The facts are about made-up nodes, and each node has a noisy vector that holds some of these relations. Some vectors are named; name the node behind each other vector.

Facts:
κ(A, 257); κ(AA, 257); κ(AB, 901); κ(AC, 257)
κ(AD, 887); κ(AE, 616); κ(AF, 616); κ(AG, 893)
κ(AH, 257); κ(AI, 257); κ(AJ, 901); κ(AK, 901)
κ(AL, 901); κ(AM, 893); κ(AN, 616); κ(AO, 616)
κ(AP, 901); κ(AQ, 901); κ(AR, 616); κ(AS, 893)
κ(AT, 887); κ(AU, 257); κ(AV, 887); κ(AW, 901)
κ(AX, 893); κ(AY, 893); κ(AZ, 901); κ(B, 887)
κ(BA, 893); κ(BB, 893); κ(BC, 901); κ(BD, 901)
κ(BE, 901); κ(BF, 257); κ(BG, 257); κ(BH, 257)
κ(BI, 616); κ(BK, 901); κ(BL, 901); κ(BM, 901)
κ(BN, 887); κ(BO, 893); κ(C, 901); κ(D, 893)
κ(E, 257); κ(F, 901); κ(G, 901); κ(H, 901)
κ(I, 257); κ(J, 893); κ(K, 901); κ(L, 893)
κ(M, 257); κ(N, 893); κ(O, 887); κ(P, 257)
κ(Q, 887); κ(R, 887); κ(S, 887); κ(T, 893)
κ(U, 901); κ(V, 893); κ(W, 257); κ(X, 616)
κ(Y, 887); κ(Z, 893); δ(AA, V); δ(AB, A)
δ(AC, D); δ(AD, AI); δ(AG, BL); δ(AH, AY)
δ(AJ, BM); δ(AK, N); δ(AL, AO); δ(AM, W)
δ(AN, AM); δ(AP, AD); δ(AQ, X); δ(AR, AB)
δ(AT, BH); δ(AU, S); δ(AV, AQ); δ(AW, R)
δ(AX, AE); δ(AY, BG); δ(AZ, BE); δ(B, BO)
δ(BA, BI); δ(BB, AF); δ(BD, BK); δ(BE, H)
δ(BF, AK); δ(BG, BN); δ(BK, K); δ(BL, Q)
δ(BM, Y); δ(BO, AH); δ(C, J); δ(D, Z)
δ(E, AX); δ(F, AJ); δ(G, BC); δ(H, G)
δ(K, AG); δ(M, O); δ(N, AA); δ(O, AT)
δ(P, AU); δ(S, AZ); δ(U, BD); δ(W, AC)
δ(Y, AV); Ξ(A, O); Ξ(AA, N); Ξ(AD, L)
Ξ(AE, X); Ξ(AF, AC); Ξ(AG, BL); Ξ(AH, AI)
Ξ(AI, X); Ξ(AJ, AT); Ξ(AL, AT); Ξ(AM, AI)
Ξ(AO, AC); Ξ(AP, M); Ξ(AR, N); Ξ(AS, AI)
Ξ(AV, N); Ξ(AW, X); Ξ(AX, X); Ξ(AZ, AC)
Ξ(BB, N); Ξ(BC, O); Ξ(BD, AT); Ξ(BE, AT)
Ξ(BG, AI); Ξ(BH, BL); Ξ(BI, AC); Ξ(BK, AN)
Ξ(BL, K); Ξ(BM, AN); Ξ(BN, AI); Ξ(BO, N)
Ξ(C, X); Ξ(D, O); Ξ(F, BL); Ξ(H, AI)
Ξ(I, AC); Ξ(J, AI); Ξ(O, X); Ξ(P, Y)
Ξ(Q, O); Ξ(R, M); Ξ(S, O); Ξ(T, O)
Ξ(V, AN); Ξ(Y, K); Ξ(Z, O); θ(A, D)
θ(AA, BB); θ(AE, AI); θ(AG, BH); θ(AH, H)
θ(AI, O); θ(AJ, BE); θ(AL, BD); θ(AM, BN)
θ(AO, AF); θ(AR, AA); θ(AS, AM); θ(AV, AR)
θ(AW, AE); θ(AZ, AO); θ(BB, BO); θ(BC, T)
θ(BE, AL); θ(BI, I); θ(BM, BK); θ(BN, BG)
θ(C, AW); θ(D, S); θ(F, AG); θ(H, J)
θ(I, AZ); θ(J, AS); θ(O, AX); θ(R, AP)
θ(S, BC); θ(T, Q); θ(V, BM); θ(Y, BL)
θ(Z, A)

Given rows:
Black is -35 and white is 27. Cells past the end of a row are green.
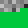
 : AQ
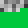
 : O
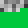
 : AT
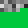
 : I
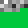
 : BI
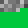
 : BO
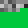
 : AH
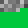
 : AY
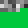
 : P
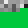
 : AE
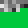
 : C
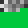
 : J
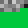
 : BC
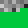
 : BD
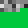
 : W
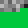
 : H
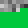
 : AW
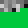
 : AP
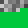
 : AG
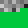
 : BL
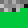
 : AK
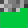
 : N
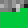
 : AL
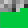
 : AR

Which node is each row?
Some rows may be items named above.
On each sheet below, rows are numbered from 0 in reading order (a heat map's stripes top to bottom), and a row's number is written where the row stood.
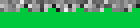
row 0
S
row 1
BF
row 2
BH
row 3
BA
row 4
AL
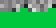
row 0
AL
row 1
Q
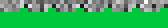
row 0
BN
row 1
BF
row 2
A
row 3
V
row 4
AR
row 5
AF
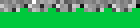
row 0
U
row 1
AF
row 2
AA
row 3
F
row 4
AD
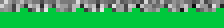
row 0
AN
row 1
M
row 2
B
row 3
M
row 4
AA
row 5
Z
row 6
AP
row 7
AU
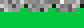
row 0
R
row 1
AB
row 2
AO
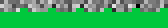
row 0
BB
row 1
R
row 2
E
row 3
AG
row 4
AI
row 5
AX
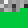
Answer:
X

